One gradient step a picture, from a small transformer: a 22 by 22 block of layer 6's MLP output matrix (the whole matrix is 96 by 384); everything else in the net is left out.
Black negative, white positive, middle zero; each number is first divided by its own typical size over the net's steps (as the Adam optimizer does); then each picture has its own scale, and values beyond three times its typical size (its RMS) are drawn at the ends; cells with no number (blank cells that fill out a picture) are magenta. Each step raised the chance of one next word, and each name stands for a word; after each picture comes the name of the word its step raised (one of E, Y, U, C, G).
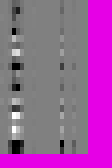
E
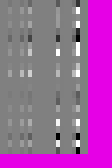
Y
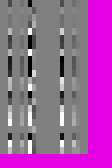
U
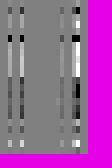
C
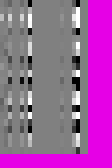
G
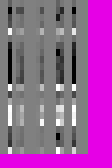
U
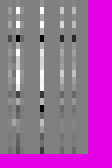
Y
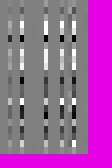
C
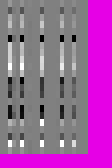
C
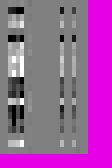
C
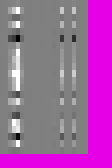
Y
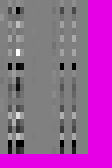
E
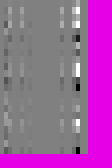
Y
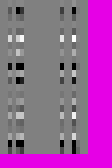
E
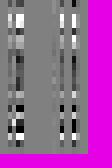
G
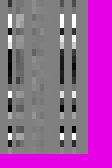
G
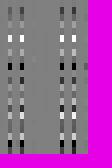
E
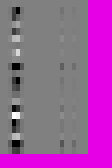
E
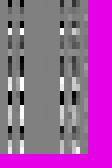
U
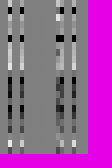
C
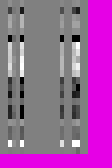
C
